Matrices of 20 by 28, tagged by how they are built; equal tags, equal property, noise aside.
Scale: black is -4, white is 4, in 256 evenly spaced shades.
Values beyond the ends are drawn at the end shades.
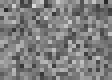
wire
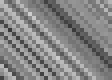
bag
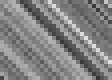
bag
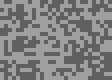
wire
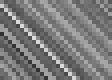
bag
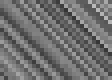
bag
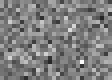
wire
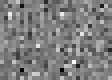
wire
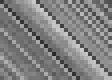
bag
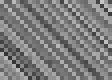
bag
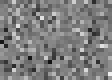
wire
